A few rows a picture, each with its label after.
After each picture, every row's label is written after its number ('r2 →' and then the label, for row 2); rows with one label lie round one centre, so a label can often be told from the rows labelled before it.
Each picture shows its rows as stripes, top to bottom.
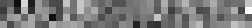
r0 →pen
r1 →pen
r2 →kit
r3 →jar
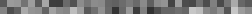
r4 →kit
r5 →jar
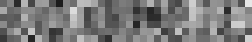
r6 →pen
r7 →jar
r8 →jar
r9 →jar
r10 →kit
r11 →pen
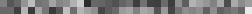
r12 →jar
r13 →pen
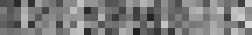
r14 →pen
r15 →jar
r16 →jar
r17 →pen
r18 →jar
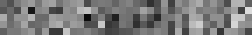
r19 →jar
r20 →pen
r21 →jar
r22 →jar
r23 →kit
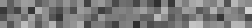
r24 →jar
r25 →pen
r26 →kit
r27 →jar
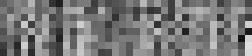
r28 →kit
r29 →jar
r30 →kit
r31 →pen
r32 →kit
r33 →pen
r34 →pen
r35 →pen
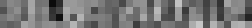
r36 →kit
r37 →kit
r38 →kit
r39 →jar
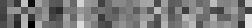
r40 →pen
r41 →kit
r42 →pen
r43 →pen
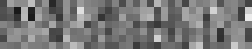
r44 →kit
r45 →pen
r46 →pen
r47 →jar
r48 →kit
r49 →kit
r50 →jar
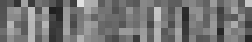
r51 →pen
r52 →kit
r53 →kit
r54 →kit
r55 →kit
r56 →kit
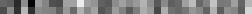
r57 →pen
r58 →pen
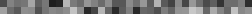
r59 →kit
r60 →jar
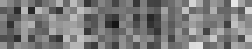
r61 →jar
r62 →pen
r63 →jar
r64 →jar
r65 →jar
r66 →pen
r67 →jar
